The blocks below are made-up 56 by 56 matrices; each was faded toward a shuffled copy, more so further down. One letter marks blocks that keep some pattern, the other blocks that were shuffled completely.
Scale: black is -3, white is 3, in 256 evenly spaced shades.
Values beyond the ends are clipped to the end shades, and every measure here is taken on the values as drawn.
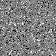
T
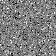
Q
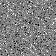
Q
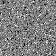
T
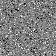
Q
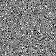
T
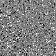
T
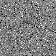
T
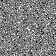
Q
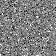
Q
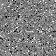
T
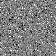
T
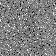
Q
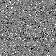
T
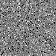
T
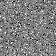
T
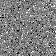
Q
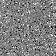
T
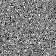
Q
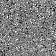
T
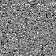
T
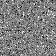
Q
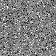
Q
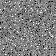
Q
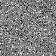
T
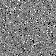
T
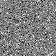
Q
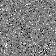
T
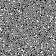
Q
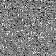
T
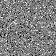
Q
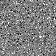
T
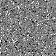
Q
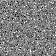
Q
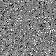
Q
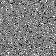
Q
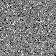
Q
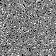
Q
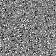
T
